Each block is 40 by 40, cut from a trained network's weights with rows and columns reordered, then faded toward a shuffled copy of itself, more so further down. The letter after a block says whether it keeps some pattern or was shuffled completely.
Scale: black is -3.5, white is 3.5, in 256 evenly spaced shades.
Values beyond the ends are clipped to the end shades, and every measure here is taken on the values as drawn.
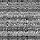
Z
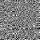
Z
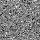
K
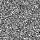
K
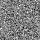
K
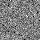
K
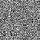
Z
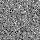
K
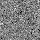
K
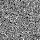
K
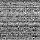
Z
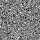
K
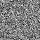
K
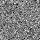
K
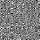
Z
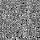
Z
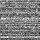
Z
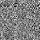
Z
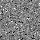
K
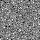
K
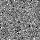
K
